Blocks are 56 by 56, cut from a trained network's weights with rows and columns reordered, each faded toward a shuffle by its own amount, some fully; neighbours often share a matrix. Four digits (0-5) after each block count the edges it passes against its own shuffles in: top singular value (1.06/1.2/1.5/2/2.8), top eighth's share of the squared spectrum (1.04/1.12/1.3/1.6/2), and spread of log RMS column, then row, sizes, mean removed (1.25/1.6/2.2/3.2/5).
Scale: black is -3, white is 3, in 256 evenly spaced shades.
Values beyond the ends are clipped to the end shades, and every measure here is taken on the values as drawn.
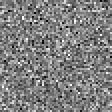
1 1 0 0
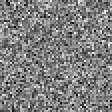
0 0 0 0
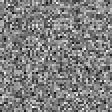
3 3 0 0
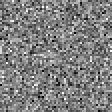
0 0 0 0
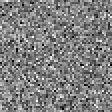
2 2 0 1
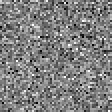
2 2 0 1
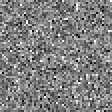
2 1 0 0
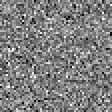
3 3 1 1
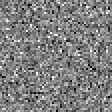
0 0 0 0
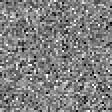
0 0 0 0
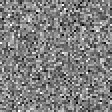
2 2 0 0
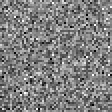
1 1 0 0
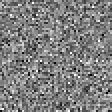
3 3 0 1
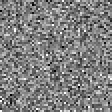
1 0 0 0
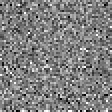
3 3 0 2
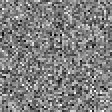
3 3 1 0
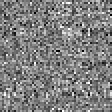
3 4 2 2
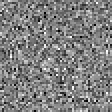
3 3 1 1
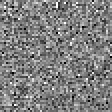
2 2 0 0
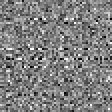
4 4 1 3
